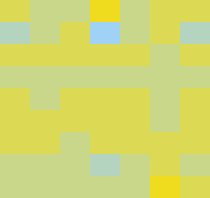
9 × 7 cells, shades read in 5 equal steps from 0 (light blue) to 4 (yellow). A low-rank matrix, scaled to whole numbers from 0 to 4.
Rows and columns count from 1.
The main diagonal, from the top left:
3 2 3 2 3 2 3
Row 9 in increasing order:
2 2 2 2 2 3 4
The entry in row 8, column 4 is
1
